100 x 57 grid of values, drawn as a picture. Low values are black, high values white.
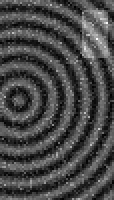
The ninth with the highest average is the top right. An odd patch, higher than its surroundings, sits in the top right. Overall the values sit about 30% of the way up the scale. There is no overall slope. Rings spread out from the middle left.
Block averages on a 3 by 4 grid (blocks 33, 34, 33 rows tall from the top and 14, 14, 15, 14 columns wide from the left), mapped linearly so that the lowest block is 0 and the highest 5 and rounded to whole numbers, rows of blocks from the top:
1 1 1 5
1 1 1 0
1 1 1 1
